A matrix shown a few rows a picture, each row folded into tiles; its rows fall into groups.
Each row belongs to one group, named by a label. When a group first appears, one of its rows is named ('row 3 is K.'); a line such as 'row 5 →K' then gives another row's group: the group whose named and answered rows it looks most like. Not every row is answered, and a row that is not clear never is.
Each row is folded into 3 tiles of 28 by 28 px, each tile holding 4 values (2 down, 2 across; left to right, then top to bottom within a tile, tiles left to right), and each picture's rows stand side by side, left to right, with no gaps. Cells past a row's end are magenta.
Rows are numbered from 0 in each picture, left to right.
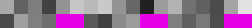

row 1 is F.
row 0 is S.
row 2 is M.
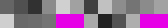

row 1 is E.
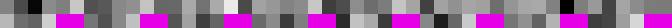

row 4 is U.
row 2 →U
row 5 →E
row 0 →M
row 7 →F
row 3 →U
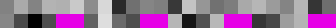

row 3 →F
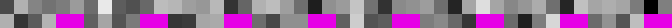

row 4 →S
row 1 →S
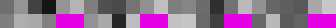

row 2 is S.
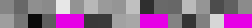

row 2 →E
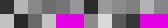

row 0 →E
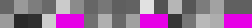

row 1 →U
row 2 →F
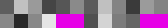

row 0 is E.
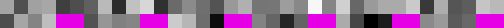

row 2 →S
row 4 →M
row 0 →F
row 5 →S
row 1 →U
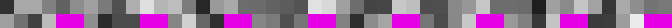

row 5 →E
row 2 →U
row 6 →M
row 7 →F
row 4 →M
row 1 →M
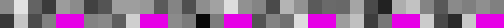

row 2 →M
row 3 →F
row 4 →S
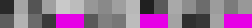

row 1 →F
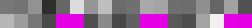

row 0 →S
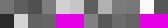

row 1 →U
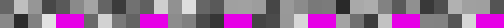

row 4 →E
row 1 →S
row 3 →F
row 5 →E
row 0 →E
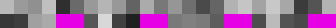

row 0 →F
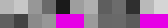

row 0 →F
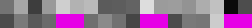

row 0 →U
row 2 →F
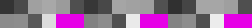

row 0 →E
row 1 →E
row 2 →E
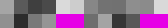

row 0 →M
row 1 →S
